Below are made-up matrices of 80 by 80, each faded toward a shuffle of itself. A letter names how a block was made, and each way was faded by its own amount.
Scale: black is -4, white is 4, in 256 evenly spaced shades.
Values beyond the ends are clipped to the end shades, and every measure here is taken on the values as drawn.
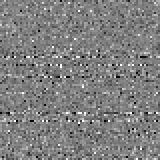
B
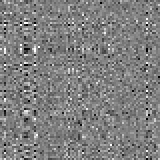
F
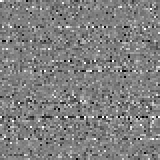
B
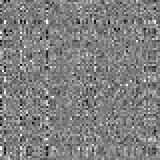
F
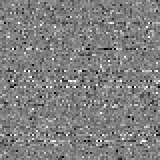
B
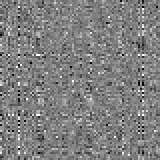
F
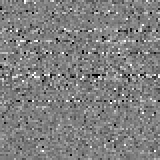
B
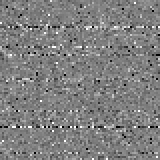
B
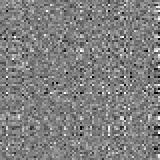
F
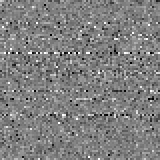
B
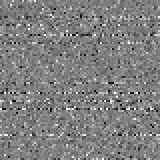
B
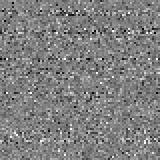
B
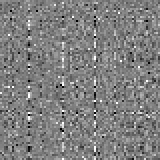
F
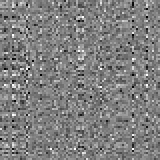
F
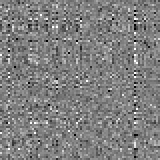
F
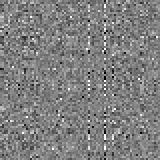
F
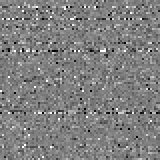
B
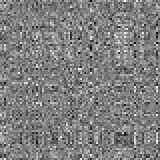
F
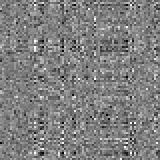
F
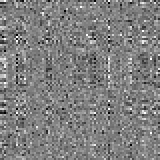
F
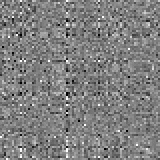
F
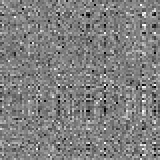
F
